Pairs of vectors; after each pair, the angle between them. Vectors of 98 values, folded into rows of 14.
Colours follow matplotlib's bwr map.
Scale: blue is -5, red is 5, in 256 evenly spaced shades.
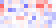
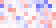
nearly opposite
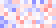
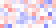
partly opposed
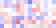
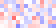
orthogonal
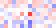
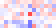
nearly parallel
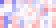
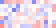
partly aligned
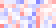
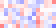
nearly parallel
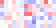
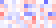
nearly opposite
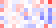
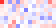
partly aligned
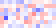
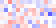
orthogonal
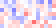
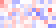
orthogonal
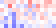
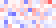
partly aligned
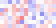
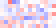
orthogonal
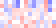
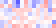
nearly parallel
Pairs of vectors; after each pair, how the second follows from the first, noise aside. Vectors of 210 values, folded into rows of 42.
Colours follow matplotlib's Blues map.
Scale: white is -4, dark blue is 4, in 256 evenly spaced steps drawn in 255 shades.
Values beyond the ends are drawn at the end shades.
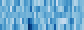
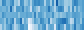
negated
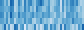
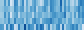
negated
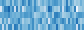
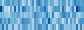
negated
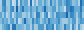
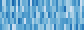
negated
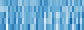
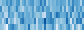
sign-scrambled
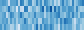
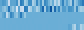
partly zeroed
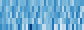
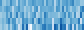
negated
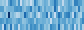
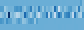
partly zeroed
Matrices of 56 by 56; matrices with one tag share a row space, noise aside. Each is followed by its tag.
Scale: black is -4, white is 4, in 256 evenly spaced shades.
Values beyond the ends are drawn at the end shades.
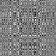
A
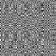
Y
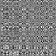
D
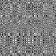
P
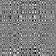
A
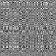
D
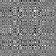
A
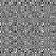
Y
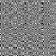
Y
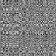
D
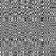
Y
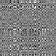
A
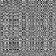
D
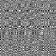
Y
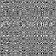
D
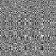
Y
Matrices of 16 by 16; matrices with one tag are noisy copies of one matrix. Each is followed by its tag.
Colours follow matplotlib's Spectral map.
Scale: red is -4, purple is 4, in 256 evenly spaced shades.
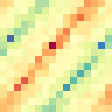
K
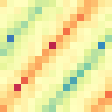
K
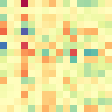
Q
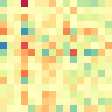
Q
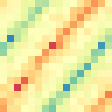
K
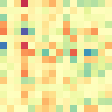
Q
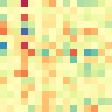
Q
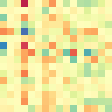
Q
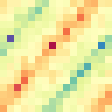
K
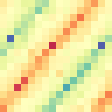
K
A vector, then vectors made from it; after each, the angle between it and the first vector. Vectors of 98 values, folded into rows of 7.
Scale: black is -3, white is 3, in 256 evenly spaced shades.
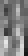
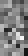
partly aligned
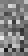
orthogonal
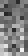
partly aligned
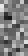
orthogonal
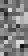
orthogonal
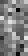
partly opposed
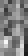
nearly parallel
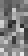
partly aligned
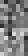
partly aligned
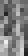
nearly parallel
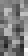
nearly opposite
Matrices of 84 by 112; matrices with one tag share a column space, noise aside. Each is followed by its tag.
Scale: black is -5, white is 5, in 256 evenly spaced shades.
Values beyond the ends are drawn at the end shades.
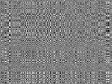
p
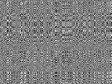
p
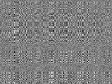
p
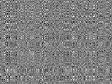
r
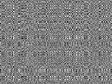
r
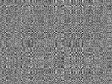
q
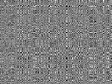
q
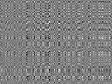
r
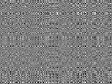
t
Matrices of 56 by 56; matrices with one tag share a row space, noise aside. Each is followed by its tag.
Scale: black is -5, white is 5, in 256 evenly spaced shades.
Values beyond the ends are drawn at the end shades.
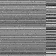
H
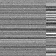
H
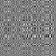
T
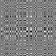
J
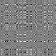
J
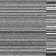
H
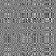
T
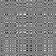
J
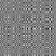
T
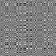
J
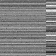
H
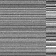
H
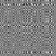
T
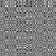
J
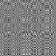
T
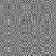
T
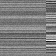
H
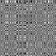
J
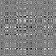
J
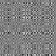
T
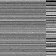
H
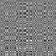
J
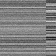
H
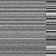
H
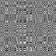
J
